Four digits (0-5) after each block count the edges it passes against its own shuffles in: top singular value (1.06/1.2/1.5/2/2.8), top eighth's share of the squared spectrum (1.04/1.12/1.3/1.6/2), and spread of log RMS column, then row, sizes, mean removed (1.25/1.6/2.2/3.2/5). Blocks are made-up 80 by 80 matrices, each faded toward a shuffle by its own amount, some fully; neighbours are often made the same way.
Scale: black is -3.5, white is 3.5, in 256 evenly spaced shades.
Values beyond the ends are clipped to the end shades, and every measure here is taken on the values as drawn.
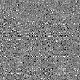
4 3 1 2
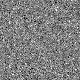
0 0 0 0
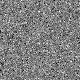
0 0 0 0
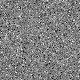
0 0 0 0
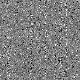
1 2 2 0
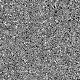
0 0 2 0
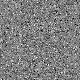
0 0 1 0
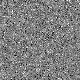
0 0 1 0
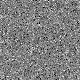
0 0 0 0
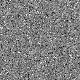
0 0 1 0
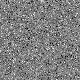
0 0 0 0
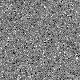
0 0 0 0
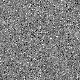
0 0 1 0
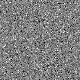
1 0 1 0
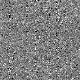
1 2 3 0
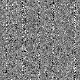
1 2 3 0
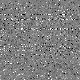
2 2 1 2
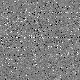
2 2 0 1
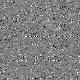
1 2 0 2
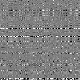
4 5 1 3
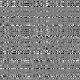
5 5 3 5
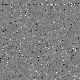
2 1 0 0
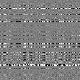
5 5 2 4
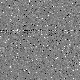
3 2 0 1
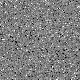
1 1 0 0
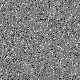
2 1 0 0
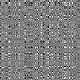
5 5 4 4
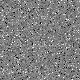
2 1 1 0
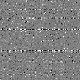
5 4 1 3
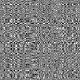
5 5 3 3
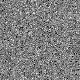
3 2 0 0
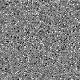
3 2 1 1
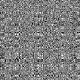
4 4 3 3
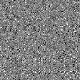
4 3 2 2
